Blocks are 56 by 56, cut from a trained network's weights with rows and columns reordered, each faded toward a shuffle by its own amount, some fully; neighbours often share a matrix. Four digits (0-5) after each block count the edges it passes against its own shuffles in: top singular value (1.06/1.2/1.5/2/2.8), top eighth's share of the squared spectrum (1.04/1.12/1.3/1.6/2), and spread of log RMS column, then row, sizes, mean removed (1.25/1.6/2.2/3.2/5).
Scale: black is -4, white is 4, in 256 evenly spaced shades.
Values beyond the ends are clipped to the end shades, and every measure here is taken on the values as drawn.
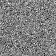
0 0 0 0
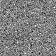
0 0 0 0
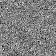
0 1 0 0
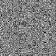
2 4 2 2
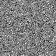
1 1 0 0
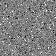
0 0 0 0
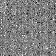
2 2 0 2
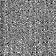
2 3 0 2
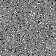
1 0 0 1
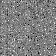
1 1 0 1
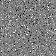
1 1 0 0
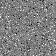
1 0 0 0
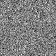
1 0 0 0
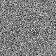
1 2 0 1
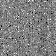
2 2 0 1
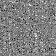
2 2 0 1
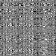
3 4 1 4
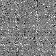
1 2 2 0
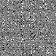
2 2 2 0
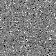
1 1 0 0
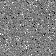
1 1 0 0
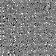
2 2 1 0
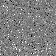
0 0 0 0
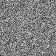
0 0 0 0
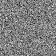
0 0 0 0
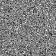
0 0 0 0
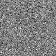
2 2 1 0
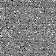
2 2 1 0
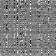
3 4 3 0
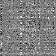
3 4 3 1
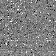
1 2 1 0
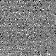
2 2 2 0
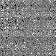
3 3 2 0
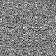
3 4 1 2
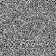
3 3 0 1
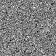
1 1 0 0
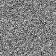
2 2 1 1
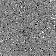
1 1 0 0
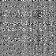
2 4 0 3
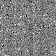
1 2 0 1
